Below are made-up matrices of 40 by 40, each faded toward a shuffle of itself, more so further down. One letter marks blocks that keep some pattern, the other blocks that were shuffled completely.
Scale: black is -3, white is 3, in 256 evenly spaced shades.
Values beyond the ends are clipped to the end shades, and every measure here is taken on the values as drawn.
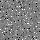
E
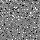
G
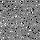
G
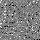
G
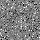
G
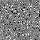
G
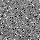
E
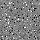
G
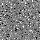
E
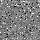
G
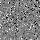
E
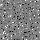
E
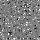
G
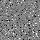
G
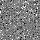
E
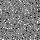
G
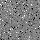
E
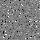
G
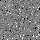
E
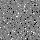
E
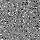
E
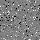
E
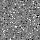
E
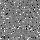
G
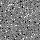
E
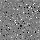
E
